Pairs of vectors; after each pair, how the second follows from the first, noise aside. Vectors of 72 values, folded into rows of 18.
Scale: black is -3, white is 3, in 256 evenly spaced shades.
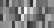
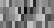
negated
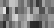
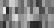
copied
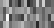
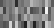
reversed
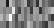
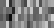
negated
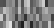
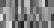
copied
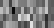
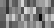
reversed
